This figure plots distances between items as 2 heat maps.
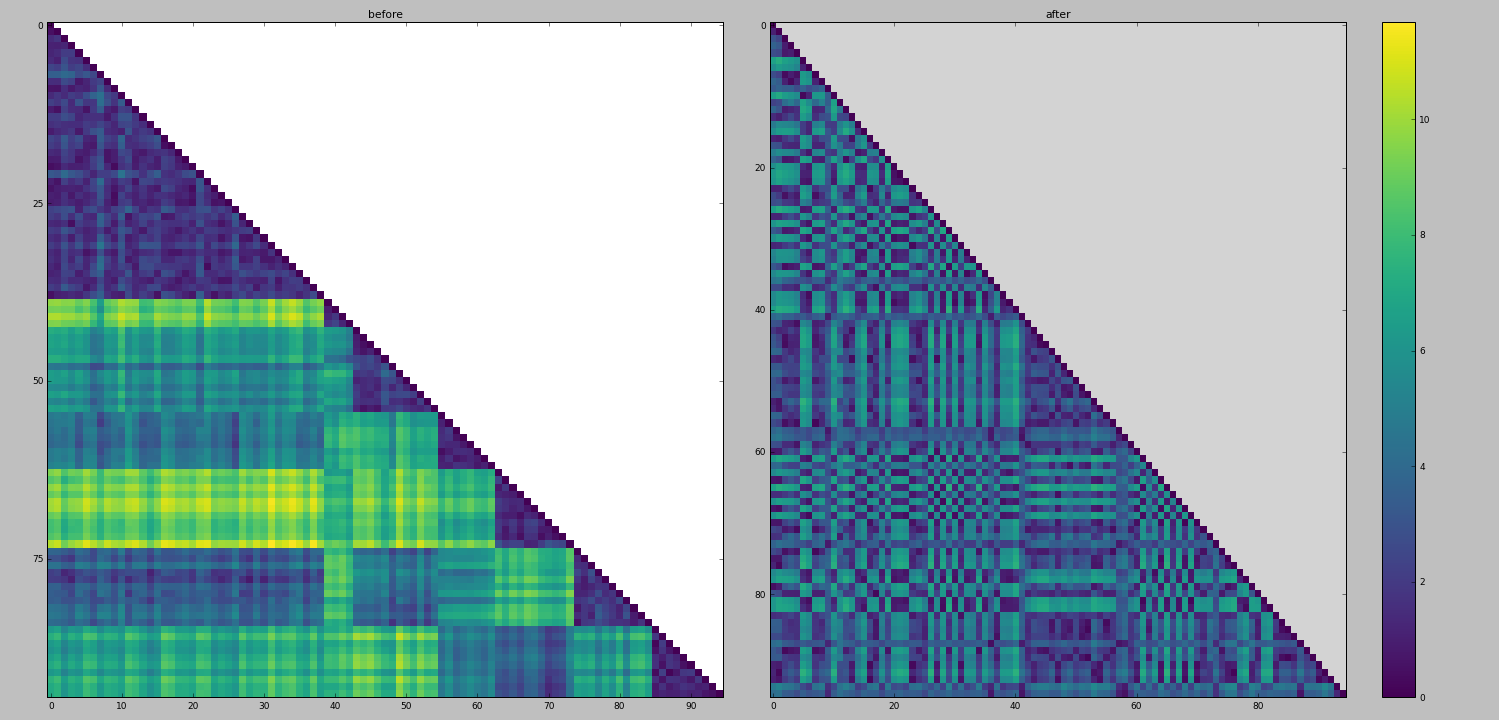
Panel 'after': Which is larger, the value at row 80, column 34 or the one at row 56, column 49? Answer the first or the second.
the second
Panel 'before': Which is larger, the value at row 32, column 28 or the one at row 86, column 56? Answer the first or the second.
the second
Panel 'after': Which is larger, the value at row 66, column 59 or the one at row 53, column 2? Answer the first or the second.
the second
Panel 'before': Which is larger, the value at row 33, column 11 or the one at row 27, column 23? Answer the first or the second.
the second
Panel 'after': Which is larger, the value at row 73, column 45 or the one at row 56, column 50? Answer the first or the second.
the first
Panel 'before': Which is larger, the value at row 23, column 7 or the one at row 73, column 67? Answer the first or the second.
the first
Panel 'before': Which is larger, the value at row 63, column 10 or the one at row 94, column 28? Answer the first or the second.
the first
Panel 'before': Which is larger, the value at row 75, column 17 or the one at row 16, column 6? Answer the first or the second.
the first
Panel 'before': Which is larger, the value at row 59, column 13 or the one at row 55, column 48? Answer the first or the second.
the second
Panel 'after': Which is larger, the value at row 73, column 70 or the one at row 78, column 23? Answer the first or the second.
the second
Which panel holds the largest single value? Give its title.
before
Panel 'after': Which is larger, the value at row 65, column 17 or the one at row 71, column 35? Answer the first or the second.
the first
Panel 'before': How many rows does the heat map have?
95
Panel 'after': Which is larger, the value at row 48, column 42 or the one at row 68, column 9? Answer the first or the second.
the second
